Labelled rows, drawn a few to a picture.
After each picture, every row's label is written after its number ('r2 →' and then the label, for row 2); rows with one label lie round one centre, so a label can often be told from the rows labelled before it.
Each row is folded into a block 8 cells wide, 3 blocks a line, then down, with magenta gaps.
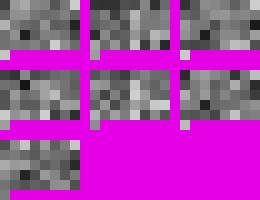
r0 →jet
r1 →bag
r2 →jet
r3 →bag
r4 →bag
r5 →jet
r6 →jet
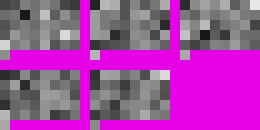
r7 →bag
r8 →jet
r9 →jet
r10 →bag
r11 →jet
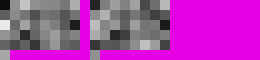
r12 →jet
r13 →jet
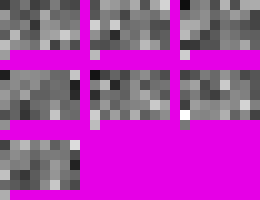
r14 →bag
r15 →jet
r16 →jet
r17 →jet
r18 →bag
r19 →bag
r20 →jet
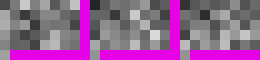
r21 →jet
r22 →bag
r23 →bag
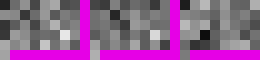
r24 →bag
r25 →bag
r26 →jet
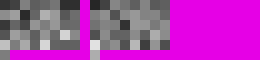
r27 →bag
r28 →bag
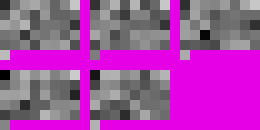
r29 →jet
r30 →jet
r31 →jet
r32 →jet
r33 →jet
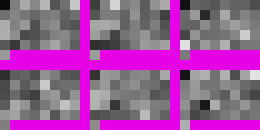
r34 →jet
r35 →jet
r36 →bag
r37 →bag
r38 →jet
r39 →jet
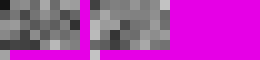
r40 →jet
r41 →jet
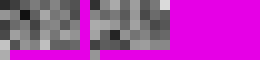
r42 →bag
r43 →jet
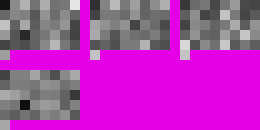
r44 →jet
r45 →jet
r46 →bag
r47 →jet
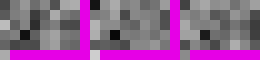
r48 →jet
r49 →jet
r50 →jet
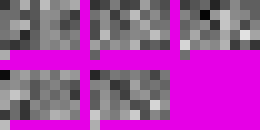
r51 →jet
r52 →bag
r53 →bag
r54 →jet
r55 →bag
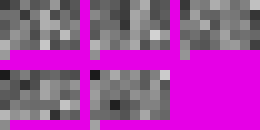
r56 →bag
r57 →bag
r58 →jet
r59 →bag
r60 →jet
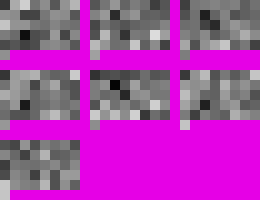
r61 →jet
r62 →bag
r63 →bag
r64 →jet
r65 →bag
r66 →jet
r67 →bag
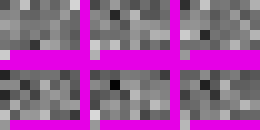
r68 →jet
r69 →bag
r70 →jet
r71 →bag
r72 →bag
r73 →bag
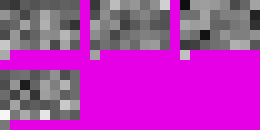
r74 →bag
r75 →jet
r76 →jet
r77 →bag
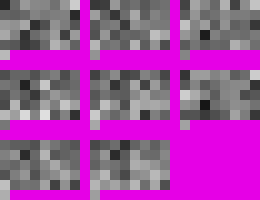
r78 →jet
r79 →bag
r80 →jet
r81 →bag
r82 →bag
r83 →jet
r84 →bag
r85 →bag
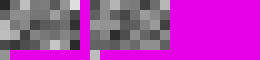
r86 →jet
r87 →jet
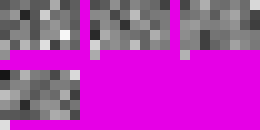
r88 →bag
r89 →bag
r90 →jet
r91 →jet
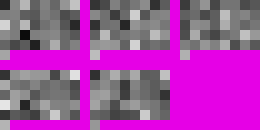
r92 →jet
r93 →bag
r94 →bag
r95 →jet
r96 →jet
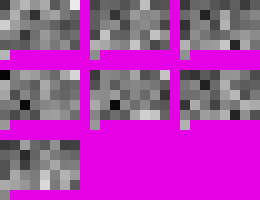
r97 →jet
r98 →bag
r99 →bag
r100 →jet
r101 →jet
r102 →bag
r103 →bag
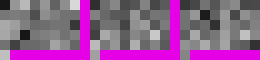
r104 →jet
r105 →bag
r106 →bag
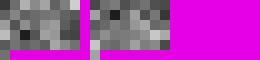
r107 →jet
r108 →bag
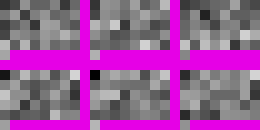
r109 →bag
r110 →jet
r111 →bag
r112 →jet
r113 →jet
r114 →jet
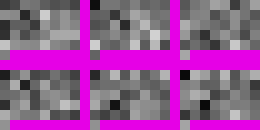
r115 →bag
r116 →bag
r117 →jet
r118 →bag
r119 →jet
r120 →jet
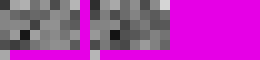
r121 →jet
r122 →jet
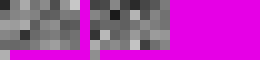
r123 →jet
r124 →bag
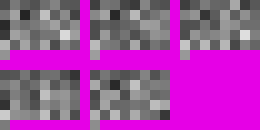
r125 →bag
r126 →bag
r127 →bag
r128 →bag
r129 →bag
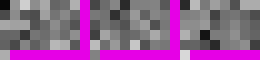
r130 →jet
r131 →bag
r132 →jet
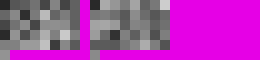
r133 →bag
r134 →jet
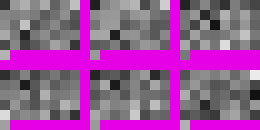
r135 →jet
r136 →jet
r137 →bag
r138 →bag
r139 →bag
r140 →jet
